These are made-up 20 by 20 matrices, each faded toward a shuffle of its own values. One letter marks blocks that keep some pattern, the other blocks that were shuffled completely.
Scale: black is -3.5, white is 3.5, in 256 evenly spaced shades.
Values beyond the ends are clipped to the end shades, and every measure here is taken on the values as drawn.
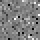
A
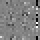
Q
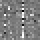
Q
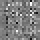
Q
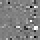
Q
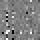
Q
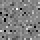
A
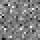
A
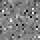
A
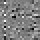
Q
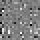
Q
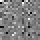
Q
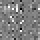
Q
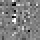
Q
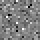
A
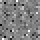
A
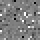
A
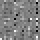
Q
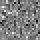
A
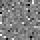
A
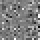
Q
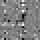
Q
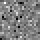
A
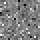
A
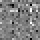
Q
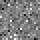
A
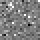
A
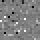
A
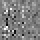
Q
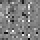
Q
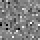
A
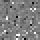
A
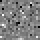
A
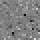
A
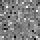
A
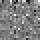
Q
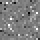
A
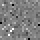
A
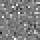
A
